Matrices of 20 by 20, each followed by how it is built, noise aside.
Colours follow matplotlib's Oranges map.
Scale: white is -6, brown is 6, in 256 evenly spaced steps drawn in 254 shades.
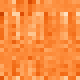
low rank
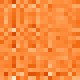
low rank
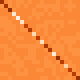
diagonal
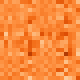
low rank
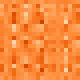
low rank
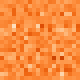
low rank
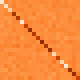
diagonal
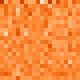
low rank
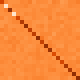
diagonal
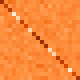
diagonal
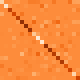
diagonal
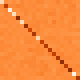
diagonal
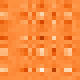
low rank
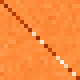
diagonal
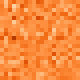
low rank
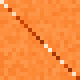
diagonal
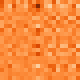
low rank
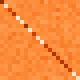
diagonal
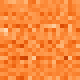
low rank
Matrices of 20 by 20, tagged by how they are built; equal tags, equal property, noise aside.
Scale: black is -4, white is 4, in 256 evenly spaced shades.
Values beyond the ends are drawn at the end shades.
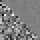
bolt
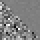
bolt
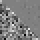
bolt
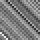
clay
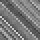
clay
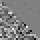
bolt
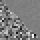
bolt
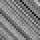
clay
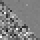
bolt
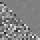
bolt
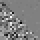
bolt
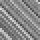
clay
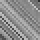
clay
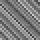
clay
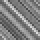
clay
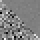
bolt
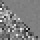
bolt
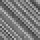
clay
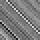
clay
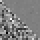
bolt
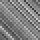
clay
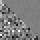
bolt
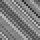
clay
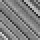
clay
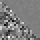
bolt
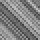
clay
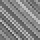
clay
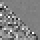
bolt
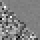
bolt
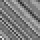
clay
